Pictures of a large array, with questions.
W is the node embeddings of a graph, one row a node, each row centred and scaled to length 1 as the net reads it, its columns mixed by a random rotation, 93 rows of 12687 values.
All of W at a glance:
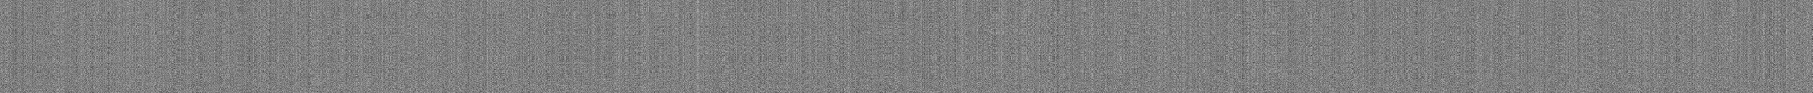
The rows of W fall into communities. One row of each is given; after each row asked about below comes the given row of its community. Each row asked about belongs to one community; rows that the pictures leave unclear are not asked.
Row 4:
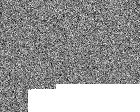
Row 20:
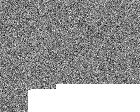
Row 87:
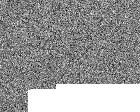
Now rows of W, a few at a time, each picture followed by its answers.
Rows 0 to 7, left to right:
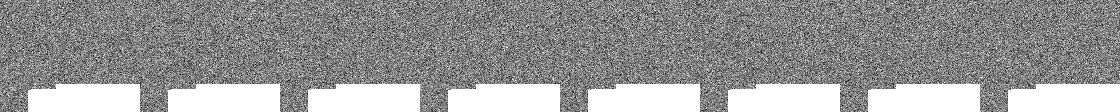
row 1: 87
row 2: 4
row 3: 20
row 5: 87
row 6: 4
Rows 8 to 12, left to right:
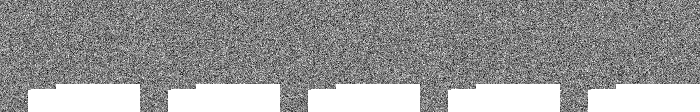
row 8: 20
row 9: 20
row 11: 4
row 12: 4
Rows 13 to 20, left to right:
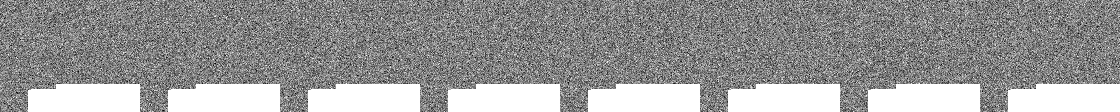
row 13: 4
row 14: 4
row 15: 4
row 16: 20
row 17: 20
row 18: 4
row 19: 87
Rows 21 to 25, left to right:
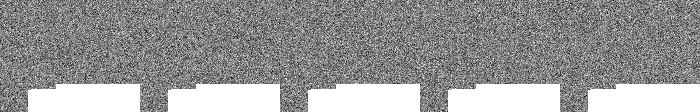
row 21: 4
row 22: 20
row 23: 87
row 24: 4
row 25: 20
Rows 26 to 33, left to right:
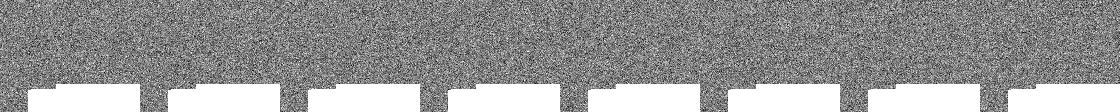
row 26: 87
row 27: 87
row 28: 4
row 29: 20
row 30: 20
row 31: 87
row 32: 4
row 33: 4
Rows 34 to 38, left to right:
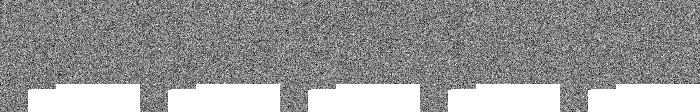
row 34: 4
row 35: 87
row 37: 87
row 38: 20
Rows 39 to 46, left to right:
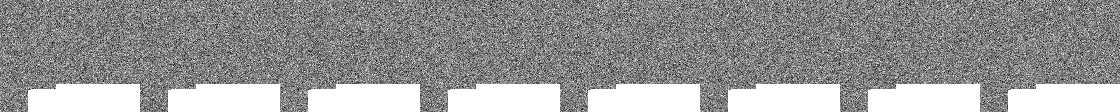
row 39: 20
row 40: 4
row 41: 87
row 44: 20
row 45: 87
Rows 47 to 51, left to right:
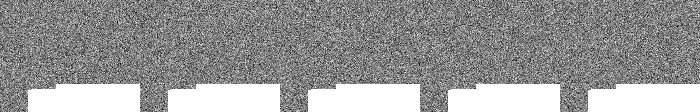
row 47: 4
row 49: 20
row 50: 20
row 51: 20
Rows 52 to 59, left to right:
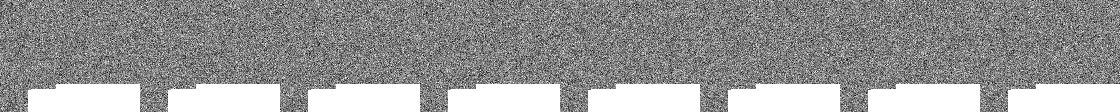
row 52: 4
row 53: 4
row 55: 87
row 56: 20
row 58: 20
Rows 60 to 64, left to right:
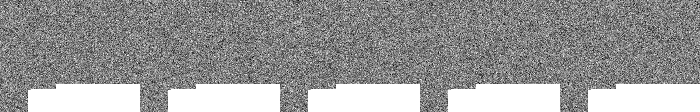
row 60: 20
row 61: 20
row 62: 87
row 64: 20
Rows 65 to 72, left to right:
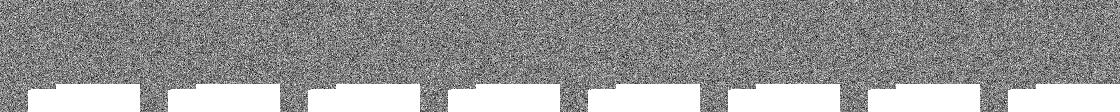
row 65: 20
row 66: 87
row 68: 4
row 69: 4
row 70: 20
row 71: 20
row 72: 20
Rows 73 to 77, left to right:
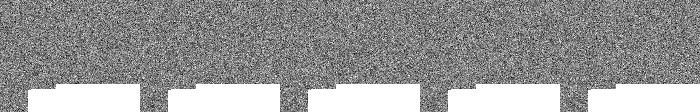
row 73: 4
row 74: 20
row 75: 4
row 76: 20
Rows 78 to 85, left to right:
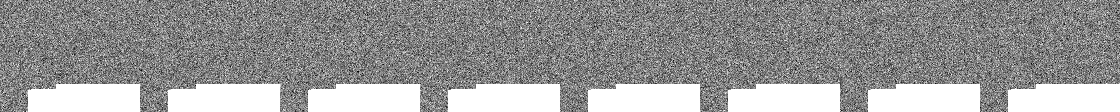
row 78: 4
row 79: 87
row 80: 4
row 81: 87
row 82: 20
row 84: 87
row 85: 4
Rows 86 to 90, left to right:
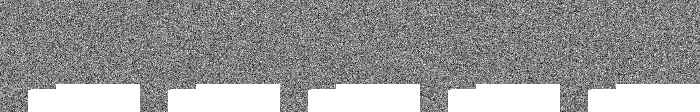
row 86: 20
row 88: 4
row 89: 4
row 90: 4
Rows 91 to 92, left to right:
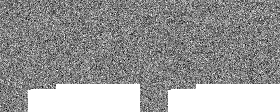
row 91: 87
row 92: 87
